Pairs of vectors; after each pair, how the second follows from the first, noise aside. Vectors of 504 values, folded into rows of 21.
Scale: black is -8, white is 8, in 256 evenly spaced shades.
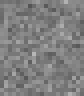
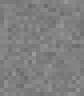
shrunk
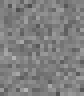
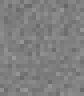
shrunk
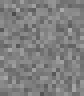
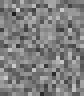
scaled up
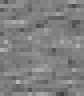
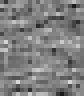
scaled up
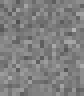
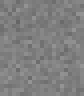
shrunk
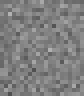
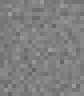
shrunk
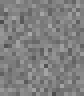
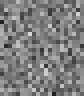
scaled up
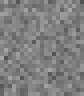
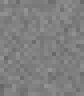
shrunk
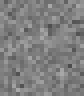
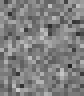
scaled up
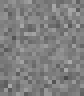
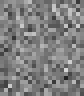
scaled up
